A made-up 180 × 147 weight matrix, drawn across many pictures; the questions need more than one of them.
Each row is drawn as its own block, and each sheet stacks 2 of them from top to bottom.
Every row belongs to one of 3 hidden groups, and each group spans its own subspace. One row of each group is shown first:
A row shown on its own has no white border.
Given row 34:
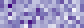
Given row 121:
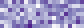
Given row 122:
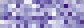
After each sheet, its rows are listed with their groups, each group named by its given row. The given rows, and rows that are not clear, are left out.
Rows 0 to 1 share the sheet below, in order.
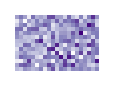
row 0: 34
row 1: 122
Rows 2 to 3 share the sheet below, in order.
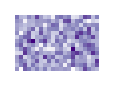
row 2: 121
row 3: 121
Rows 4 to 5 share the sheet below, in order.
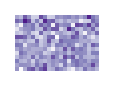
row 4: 122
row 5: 121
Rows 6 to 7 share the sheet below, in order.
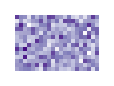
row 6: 34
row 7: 34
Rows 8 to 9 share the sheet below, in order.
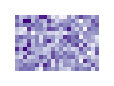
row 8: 122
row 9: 34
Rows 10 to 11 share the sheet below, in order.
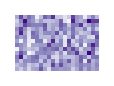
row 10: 121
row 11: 34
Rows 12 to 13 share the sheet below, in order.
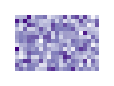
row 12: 34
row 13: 34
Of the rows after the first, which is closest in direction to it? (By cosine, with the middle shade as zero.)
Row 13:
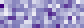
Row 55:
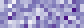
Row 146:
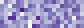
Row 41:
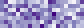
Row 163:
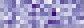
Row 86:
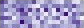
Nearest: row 146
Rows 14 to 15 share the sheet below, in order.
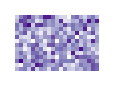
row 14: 121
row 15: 122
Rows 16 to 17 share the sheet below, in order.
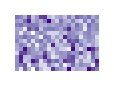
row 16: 122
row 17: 121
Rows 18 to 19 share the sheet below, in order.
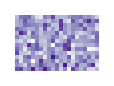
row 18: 121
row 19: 121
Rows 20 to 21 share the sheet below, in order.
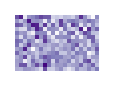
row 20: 122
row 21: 34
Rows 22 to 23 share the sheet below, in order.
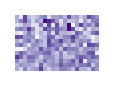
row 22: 122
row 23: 34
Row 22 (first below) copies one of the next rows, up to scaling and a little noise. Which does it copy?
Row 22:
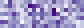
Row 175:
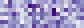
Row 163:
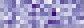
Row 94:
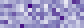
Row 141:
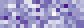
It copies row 175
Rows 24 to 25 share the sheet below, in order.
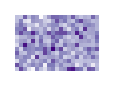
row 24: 122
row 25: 121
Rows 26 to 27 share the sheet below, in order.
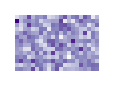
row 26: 34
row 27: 122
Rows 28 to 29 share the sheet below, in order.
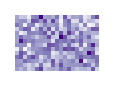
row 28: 121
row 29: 34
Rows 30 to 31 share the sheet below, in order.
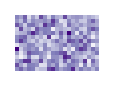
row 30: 121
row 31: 34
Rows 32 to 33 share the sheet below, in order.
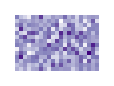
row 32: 121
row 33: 34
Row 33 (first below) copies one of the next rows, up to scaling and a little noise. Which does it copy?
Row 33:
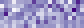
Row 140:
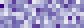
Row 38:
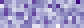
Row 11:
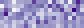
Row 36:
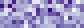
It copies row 11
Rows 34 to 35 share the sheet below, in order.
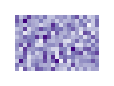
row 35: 121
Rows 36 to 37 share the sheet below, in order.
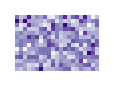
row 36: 34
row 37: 34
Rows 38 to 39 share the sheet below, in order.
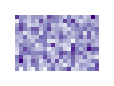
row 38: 34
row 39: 121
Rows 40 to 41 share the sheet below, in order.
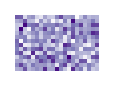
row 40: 121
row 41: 121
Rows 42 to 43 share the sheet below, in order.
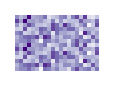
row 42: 34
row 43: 34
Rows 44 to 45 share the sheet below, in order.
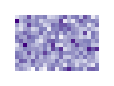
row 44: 34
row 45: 121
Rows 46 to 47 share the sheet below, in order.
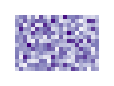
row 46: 121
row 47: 121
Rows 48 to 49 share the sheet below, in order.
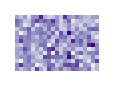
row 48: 121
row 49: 122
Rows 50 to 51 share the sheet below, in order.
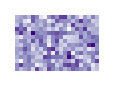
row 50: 122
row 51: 122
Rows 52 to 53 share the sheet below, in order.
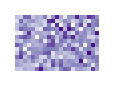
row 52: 122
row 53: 34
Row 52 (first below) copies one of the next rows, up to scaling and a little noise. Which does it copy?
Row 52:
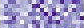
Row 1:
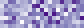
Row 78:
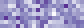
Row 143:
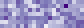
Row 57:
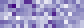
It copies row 1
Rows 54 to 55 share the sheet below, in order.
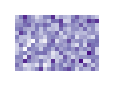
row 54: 121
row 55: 34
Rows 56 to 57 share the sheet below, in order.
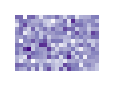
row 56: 121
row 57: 122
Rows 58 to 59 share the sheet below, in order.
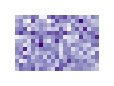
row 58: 122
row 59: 121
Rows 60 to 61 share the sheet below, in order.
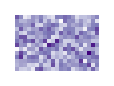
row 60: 121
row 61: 34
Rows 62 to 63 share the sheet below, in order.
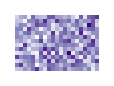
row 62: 34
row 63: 122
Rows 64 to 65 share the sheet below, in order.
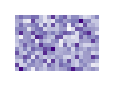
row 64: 122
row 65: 121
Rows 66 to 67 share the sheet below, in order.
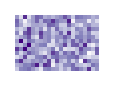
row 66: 121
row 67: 34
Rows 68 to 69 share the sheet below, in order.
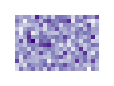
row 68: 121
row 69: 121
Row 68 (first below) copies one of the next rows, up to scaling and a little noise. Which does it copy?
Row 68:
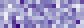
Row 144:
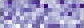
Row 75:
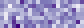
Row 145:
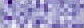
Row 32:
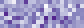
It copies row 75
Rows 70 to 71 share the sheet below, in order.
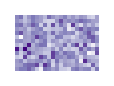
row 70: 122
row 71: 34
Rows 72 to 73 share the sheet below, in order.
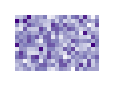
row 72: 34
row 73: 34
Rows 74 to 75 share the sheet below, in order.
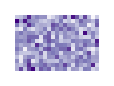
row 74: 34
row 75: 121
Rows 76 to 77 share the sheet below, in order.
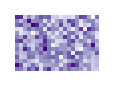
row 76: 122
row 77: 122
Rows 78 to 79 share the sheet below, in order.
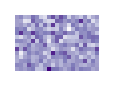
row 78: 122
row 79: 34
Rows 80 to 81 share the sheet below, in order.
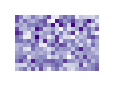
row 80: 122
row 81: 122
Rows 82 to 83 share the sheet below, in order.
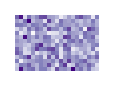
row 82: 122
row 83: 121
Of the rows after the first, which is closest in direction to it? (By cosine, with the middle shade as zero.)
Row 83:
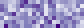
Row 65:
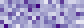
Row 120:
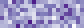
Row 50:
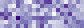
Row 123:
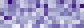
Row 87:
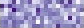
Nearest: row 65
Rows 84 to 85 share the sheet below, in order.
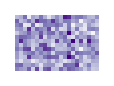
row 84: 121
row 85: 122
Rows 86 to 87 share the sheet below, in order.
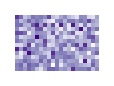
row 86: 122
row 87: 34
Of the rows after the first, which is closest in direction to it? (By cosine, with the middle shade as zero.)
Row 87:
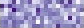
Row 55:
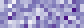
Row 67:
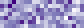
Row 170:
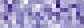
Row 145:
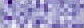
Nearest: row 67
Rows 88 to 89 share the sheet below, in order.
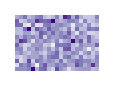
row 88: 121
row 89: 121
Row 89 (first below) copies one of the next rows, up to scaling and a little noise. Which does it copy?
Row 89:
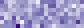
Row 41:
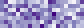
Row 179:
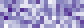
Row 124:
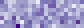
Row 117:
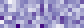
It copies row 124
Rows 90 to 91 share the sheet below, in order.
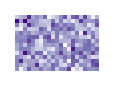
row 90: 34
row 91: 121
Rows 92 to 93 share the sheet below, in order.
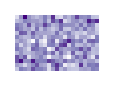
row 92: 121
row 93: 122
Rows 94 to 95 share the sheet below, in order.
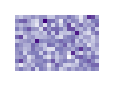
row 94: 122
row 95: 122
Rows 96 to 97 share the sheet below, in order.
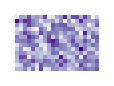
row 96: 34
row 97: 122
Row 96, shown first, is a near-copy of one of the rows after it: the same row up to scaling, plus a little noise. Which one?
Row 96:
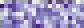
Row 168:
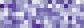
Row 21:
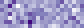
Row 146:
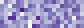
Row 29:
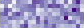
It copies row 168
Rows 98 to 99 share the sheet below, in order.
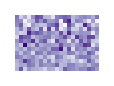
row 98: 121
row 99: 121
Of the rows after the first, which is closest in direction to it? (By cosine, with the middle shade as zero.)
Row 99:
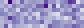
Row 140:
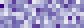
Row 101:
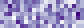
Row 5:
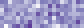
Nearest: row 140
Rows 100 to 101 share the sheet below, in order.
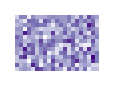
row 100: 34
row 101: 121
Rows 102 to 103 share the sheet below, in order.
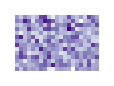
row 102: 122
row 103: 34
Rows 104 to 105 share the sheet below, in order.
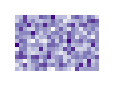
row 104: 121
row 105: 34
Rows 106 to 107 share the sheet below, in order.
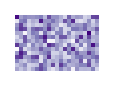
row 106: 34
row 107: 34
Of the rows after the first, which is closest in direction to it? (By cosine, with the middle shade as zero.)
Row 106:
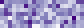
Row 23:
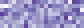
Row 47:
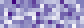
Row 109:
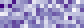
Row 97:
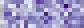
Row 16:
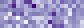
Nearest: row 23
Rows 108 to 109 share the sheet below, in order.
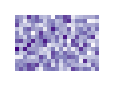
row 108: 121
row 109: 34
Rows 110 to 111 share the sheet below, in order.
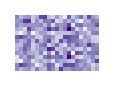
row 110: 122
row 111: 122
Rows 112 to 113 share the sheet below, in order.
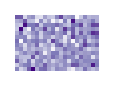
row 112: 121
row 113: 121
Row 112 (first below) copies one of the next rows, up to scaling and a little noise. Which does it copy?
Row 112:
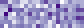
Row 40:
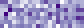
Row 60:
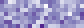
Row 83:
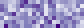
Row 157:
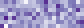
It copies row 40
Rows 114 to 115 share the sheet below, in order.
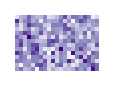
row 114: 34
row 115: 122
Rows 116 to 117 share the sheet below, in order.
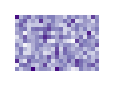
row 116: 34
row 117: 121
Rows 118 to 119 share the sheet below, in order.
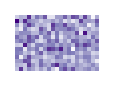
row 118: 34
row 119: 121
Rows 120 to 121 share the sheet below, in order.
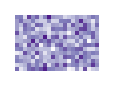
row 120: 121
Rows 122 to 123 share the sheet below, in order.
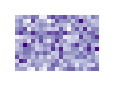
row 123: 121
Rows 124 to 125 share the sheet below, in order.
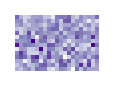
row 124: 121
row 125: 34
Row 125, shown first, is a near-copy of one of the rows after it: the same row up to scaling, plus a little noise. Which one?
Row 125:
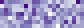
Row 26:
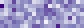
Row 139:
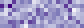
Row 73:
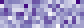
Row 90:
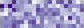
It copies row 73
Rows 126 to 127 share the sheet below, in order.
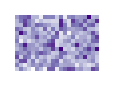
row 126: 121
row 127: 121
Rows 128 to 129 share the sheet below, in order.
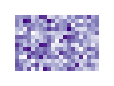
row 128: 122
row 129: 122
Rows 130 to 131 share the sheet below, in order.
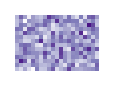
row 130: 34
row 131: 121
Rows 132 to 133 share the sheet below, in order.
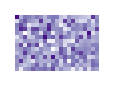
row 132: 34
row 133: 121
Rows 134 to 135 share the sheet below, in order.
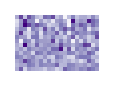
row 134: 121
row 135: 121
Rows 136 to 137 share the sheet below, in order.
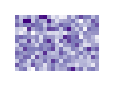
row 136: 122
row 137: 121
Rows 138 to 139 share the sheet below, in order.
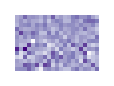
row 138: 121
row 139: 34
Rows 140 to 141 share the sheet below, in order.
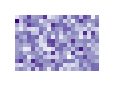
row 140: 34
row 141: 122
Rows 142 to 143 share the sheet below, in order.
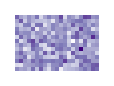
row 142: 121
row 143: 122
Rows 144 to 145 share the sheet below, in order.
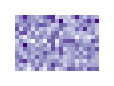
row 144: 121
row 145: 121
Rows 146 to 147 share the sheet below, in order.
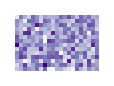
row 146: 34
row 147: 34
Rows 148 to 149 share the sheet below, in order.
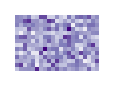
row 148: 122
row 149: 122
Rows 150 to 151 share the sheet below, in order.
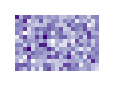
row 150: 34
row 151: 122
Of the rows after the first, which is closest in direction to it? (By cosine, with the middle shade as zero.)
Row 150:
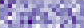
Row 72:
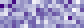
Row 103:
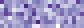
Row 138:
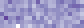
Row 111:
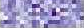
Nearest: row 103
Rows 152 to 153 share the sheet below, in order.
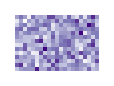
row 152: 34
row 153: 122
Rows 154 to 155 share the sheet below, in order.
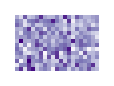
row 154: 121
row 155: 121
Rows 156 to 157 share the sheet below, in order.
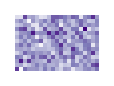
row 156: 122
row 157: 121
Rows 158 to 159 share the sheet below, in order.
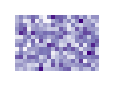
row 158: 122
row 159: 34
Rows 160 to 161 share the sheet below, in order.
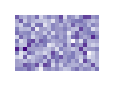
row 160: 121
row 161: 34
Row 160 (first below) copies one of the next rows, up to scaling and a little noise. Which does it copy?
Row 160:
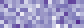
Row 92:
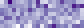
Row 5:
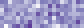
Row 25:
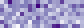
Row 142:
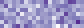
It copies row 142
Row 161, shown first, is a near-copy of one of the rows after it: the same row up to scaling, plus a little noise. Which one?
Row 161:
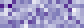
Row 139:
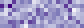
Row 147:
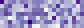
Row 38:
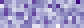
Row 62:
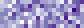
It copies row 139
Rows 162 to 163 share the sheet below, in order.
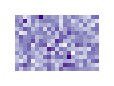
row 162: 121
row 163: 122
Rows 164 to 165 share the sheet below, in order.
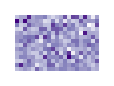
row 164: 34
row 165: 122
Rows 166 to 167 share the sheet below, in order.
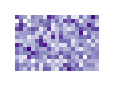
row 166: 34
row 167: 122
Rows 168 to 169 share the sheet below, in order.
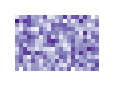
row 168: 34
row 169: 121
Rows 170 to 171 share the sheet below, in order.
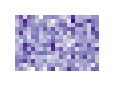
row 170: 121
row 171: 121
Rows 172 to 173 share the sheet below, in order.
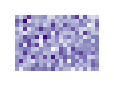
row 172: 34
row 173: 121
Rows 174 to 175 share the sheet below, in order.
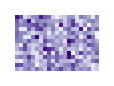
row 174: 122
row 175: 122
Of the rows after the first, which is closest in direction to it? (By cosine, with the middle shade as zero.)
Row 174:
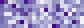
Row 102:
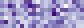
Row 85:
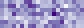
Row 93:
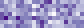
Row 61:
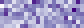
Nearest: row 85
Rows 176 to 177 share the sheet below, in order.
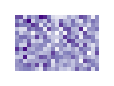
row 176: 122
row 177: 34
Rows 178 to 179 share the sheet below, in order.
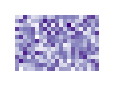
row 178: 122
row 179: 121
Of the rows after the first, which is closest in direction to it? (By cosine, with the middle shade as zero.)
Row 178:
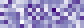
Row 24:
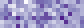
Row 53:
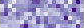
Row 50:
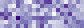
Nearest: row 24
